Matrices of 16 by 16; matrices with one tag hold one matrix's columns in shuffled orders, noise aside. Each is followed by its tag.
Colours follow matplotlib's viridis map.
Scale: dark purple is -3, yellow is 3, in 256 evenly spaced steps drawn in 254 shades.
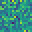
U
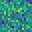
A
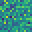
U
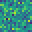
A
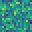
A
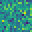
A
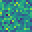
A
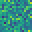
U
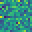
U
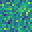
A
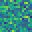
U
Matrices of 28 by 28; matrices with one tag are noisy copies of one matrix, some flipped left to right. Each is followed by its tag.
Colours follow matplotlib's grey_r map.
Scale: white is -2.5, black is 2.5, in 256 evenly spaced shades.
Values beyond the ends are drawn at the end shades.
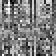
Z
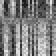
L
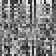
Z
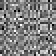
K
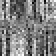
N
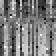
L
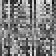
Z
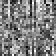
Z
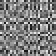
K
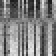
L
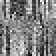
N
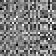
K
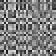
K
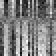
L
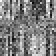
N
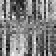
N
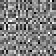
K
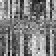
N
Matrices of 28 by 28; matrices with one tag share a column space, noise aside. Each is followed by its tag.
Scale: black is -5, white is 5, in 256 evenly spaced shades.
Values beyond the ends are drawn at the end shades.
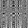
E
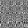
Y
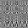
Y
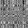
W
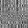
W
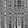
E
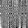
E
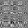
Y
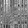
W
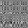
Y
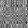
W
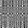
E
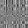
W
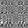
Y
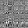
Y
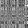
W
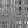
W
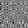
Y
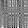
E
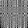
E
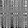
E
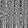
E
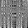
E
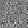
Y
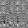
Y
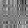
W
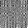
E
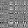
Y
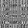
W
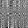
E
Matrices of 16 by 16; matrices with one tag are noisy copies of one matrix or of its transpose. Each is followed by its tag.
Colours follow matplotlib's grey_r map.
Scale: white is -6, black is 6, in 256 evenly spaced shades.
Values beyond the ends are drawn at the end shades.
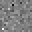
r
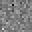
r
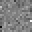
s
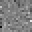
s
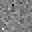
r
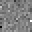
s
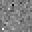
r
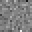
s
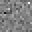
r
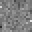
s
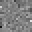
s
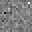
r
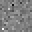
r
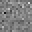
r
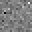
r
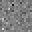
r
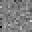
s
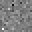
r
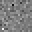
r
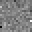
s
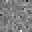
s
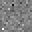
r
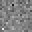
r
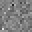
r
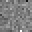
s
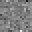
s
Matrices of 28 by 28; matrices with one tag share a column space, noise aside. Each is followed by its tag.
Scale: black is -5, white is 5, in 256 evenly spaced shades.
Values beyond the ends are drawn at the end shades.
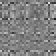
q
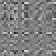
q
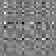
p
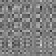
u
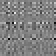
p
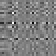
p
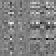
p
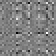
q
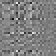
q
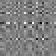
p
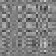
u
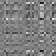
q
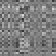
u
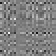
q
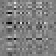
p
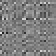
q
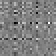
p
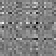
p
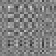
u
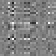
p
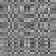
u
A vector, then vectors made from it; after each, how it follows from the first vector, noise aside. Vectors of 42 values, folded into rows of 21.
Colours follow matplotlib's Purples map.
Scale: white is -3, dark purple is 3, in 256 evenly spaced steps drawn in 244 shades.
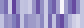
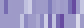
partly zeroed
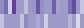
partly zeroed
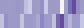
partly zeroed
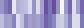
sign-scrambled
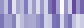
sign-scrambled
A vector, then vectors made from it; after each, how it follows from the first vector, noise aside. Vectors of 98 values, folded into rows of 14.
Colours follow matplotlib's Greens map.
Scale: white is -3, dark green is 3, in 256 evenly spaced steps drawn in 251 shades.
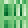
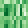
copied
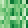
wrapped around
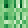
wrapped around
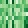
wrapped around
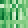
wrapped around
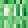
negated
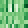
wrapped around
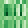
copied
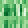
copied
